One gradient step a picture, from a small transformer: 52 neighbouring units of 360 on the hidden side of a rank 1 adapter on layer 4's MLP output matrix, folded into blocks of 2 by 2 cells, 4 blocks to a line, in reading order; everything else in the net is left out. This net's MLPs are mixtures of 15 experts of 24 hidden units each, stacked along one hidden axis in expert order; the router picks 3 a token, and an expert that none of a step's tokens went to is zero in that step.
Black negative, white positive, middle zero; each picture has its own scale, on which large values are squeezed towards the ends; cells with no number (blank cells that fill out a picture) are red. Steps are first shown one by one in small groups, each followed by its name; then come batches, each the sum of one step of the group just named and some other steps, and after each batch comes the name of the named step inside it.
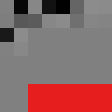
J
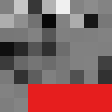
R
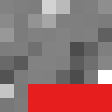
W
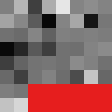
R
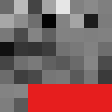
R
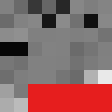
W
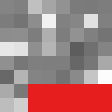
W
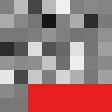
R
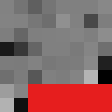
J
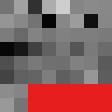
R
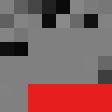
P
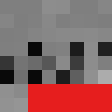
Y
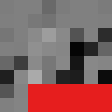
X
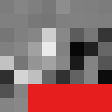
X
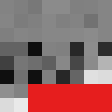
Y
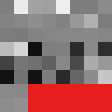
Y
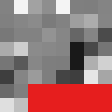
X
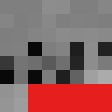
Y
